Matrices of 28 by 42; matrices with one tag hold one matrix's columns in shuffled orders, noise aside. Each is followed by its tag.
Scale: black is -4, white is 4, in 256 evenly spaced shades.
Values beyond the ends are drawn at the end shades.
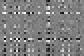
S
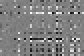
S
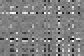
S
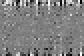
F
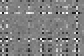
S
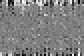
F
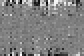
F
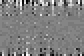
F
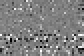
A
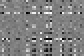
S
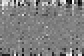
F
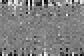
F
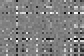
S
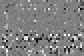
A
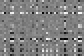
S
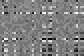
S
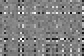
S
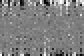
F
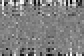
F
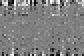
F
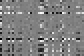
S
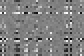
S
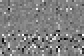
A
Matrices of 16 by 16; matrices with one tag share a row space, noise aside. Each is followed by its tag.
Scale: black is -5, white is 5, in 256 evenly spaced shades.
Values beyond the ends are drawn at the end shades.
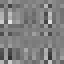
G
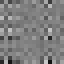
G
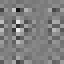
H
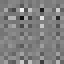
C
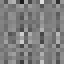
C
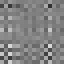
G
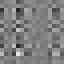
H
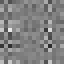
G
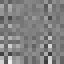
G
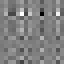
C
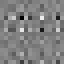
C
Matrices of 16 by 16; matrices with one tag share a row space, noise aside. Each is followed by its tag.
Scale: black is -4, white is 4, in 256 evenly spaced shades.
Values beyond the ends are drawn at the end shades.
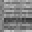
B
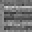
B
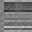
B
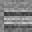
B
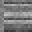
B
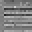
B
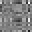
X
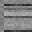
B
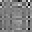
X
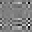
X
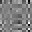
X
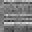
B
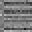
B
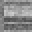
B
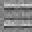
B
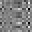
X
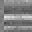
B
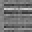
B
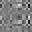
X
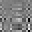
X
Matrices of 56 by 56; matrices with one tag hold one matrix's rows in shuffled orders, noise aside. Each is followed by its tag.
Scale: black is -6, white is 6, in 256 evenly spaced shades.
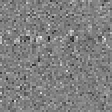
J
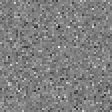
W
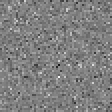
W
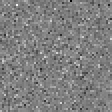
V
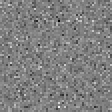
W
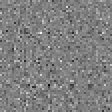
J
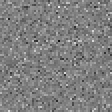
W
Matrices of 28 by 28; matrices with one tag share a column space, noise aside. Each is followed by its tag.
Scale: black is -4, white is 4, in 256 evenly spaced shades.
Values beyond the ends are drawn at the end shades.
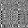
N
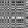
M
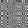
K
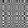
K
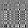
N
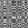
M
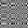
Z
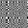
M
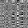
K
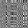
K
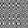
Z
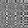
K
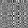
K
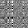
M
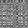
K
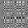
M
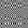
Z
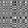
M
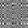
Z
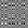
Z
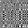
N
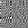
M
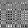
N
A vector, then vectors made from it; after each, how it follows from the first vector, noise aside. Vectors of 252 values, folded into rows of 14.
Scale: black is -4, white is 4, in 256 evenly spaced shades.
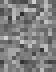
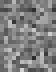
reversed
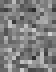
reversed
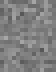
shrunk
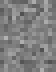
shrunk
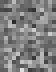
reversed
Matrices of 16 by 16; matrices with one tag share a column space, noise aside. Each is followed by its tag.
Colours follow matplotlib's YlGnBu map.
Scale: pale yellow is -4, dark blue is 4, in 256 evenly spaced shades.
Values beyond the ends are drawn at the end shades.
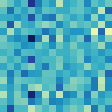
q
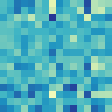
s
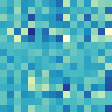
q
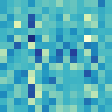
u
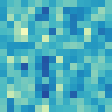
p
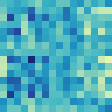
p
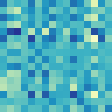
q
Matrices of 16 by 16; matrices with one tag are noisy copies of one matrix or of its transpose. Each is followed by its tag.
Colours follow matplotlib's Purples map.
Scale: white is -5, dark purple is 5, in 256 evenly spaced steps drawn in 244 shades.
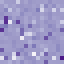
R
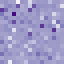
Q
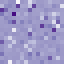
Q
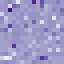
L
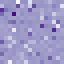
Q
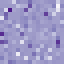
L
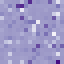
R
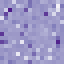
L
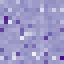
R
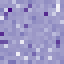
L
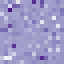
L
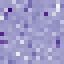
L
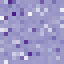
Q
